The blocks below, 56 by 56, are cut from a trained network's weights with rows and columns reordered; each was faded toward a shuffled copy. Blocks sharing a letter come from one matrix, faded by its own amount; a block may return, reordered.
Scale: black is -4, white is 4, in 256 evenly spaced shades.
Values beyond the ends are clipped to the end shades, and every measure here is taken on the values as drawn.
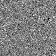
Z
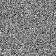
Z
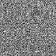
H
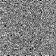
H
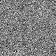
Z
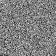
Z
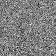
Z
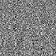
H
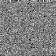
H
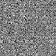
H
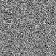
H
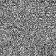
H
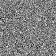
Z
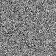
Z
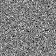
Z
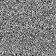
Z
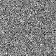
Z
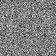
Z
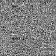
H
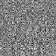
H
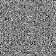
H
